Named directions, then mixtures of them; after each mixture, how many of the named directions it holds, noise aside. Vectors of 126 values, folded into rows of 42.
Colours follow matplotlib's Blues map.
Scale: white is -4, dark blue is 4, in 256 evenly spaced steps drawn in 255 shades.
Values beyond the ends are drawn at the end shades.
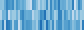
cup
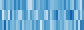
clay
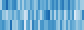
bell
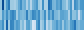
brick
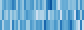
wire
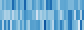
two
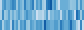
one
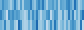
two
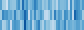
one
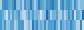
three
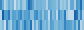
two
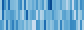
two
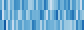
three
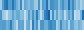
one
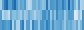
three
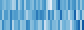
one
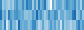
three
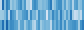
three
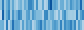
three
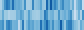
three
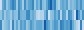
one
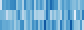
two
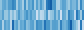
one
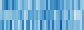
two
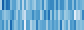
two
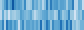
three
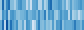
two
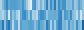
two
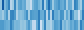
two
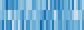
two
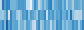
three
